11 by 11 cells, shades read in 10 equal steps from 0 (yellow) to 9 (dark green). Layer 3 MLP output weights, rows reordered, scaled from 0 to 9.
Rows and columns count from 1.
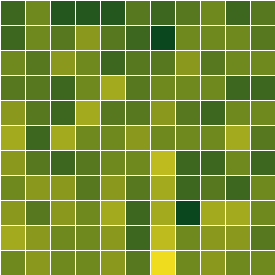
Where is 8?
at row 1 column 3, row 1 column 4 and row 1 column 5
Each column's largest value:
7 7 8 8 8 7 9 9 7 7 7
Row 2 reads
7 5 6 4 6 7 9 5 5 5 6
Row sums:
73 65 59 62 59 51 61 57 52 49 48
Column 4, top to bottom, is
8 4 5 5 3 5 6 6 5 5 5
